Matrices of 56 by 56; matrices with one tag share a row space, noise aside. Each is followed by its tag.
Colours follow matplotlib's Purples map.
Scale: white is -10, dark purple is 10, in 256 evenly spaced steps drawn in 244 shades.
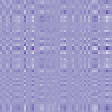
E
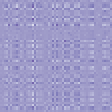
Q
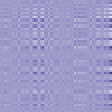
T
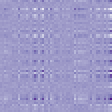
T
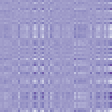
T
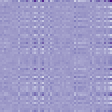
T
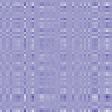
E
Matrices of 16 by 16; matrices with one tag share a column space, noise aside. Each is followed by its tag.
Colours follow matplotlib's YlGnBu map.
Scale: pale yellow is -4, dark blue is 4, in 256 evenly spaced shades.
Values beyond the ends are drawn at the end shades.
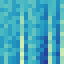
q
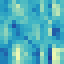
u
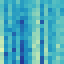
q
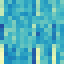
u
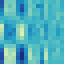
u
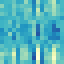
u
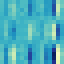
u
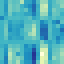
u
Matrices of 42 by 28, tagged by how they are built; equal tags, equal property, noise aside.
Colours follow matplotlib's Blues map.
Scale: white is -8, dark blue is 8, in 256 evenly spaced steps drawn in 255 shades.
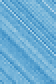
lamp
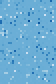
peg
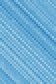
lamp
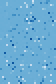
peg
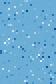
peg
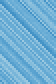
lamp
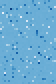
peg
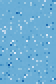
peg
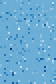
peg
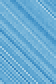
lamp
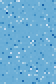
peg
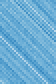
lamp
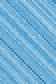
lamp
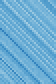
lamp
